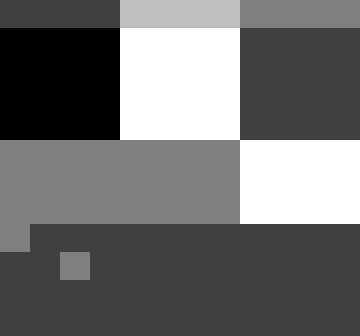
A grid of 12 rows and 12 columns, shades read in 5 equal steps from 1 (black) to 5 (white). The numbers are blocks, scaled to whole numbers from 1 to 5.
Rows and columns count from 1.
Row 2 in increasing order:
1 1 1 1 2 2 2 2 5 5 5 5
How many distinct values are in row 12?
1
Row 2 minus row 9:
-2 -1 -1 -1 3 3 3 3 0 0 0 0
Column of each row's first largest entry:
5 5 5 5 5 9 9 9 1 3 1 1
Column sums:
24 23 24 23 41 41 41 41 34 34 34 34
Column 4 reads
2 1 1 1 1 3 3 3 2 2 2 2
